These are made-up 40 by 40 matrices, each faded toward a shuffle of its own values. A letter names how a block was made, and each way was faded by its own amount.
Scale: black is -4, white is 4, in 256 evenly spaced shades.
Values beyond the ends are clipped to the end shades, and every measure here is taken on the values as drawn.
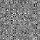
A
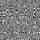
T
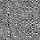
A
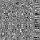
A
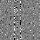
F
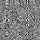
A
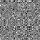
A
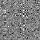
A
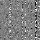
F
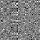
A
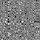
A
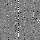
F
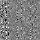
F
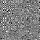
A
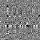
T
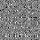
T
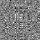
A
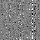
F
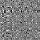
T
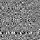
T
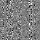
F
